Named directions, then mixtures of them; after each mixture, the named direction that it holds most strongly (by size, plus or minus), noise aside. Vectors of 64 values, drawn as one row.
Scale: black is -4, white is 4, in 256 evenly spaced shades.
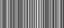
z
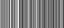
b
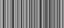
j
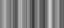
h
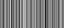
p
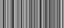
j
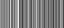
b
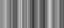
h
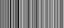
b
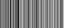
b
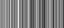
b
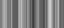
h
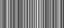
z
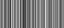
p
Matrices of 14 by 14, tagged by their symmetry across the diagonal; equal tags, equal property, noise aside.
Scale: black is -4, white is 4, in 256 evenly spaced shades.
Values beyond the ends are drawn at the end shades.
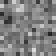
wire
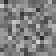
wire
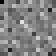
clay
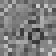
clay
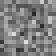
wire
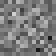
clay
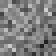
clay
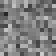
wire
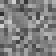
wire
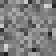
clay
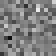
wire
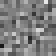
wire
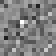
clay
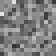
clay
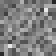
clay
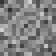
clay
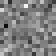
wire
